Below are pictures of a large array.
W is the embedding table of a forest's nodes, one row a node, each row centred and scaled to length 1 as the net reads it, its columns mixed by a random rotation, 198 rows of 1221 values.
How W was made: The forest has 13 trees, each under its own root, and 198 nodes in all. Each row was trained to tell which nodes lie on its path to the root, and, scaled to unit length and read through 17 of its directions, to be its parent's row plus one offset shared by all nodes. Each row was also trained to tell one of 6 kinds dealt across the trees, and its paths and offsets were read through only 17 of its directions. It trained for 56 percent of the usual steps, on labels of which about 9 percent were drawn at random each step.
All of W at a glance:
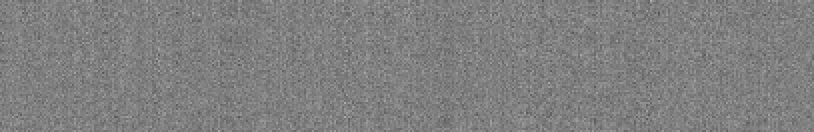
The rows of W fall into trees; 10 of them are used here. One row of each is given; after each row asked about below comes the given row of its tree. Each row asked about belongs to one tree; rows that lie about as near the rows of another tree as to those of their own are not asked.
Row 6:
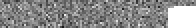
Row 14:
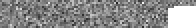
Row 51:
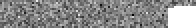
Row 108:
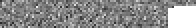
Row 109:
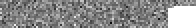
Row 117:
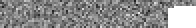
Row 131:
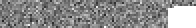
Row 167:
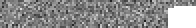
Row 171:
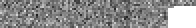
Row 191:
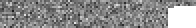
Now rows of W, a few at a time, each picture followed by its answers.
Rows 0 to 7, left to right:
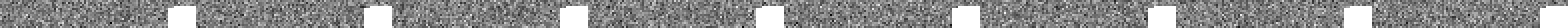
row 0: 109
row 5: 117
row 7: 51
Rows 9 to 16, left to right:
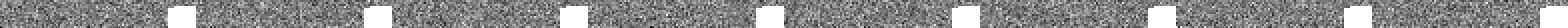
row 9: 51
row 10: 14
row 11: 108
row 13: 108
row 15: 108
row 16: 167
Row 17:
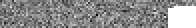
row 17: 109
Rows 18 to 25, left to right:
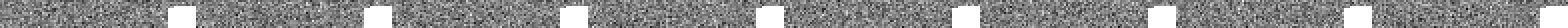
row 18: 117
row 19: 14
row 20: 108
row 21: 51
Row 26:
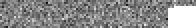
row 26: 6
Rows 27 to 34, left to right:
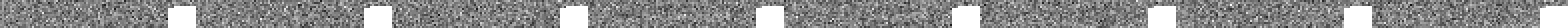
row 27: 171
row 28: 171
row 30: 191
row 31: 191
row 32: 131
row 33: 171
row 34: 6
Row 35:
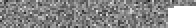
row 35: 131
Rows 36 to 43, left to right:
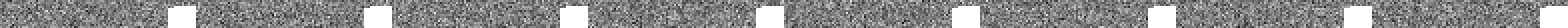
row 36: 167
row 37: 51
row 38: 171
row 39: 191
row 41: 6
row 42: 6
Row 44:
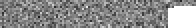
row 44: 108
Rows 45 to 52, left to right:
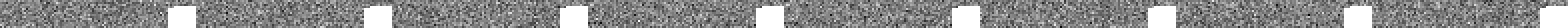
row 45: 117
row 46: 51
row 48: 51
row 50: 109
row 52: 14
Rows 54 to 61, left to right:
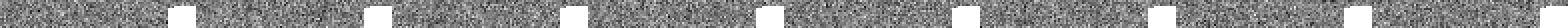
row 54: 108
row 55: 117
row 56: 167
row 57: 51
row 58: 109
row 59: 167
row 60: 108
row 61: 167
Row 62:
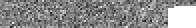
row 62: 167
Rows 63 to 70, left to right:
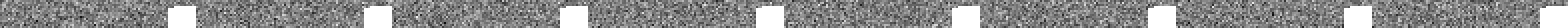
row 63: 51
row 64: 191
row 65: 108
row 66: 117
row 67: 167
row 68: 14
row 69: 108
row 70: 14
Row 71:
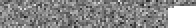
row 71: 167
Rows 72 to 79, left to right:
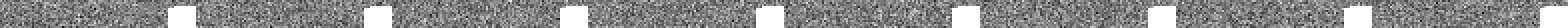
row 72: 51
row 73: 167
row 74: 6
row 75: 167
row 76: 131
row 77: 191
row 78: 131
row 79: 191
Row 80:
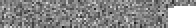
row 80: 51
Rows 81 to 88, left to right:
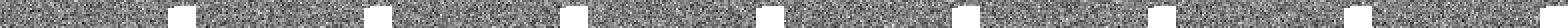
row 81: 108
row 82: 51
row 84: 171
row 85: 108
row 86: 191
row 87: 51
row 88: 108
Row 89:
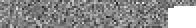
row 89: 14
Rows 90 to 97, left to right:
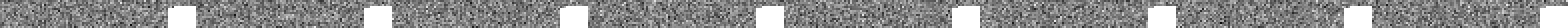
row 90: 167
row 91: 191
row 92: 191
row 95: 171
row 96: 191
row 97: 131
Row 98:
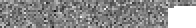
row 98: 117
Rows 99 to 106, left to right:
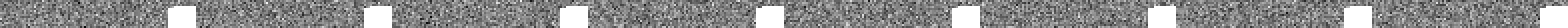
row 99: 191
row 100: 117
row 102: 14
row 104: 167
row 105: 117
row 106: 171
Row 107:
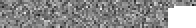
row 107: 117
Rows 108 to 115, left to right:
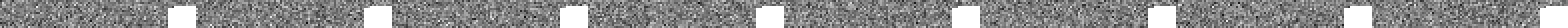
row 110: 6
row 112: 14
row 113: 171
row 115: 167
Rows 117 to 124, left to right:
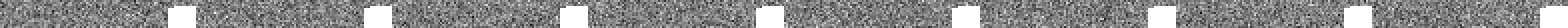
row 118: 14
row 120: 167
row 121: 171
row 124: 131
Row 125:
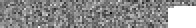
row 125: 117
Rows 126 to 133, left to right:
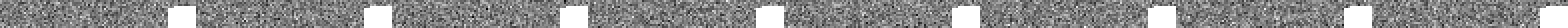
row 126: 117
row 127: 6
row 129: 131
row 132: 191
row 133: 51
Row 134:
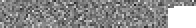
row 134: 171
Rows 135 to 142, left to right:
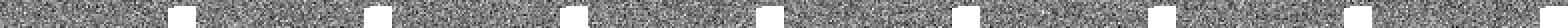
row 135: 117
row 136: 171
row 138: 167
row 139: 191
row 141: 51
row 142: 191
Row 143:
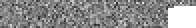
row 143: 14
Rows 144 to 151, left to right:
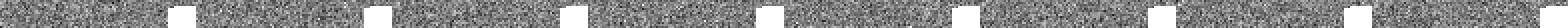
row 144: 14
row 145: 171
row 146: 51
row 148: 167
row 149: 51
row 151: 51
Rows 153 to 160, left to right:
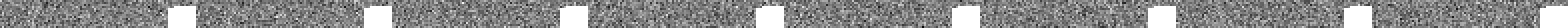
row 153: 6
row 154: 6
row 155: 117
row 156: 51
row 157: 191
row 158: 131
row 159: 171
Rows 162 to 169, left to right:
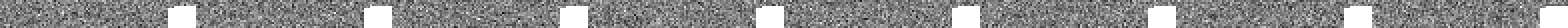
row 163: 117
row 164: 191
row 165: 51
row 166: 6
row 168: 171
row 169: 171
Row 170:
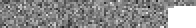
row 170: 6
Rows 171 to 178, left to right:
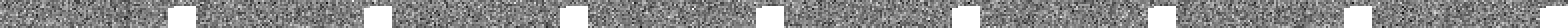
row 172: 131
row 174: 117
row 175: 167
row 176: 167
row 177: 131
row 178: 51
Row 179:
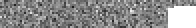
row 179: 131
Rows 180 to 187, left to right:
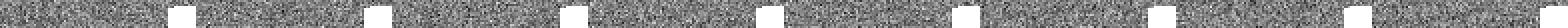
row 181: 167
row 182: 51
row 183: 51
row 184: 167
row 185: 131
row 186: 191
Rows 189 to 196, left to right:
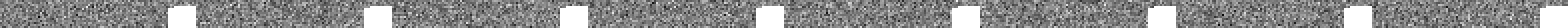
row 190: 167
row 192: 117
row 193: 14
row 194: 14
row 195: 51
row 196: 131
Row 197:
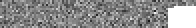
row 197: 109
